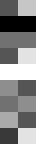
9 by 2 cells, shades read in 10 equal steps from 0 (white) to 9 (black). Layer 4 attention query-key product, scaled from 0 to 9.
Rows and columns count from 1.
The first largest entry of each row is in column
1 1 1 1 1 2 1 2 1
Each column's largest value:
9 9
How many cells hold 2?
1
